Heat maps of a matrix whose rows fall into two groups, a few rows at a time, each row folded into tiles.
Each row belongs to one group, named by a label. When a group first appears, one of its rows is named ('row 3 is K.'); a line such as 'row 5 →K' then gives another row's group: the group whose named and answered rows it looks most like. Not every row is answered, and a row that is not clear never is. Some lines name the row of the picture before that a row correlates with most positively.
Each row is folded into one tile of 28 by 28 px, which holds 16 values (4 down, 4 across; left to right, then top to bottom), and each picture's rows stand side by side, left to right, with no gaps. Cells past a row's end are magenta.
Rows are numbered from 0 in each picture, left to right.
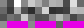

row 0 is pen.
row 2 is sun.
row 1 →pen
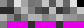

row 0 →sun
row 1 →sun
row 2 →sun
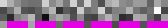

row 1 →sun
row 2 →sun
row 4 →pen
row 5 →pen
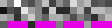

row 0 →sun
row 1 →sun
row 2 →sun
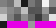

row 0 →sun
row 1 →pen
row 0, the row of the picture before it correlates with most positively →1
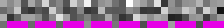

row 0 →pen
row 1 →sun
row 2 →sun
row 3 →pen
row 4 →pen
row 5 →sun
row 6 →pen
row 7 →pen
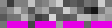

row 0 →pen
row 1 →pen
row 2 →pen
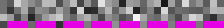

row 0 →sun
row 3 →sun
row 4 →pen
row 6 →pen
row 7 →sun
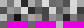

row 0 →sun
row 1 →sun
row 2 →pen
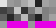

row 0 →pen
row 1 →pen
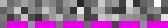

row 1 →pen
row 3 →pen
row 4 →sun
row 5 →pen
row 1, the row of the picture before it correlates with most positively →1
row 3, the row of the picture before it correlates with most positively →1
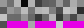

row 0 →sun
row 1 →pen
